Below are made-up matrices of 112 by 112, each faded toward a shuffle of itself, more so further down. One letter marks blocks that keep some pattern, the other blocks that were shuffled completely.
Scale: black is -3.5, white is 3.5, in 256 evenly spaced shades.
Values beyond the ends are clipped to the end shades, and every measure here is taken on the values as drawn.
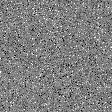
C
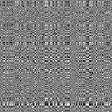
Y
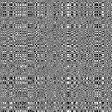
Y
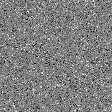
C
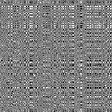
Y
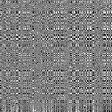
Y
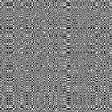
Y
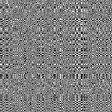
Y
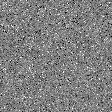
C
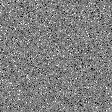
C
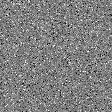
C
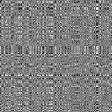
Y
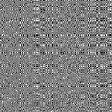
Y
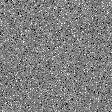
C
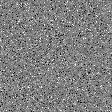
C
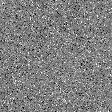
C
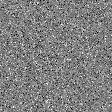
C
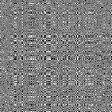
Y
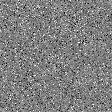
C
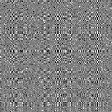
Y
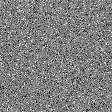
C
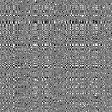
Y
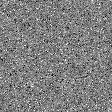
C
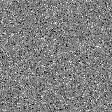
C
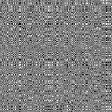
Y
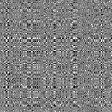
Y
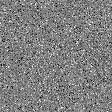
C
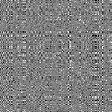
Y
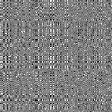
Y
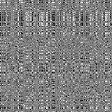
Y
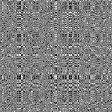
Y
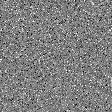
C
